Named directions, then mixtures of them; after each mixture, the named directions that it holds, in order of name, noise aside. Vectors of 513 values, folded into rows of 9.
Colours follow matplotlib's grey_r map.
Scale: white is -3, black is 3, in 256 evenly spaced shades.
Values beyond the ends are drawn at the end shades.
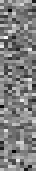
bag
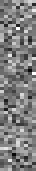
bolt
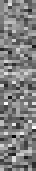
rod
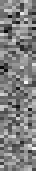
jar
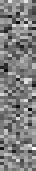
bag, jar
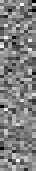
bag, bolt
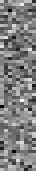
bag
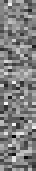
rod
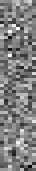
bag, bolt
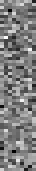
bag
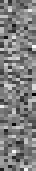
bag, rod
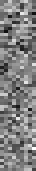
jar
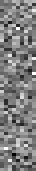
bolt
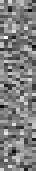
bag, rod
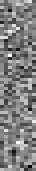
bag, bolt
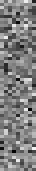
bag, jar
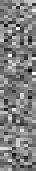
bolt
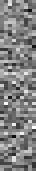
rod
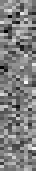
jar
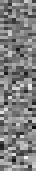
bag, rod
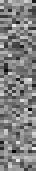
bag, jar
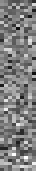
bolt, rod
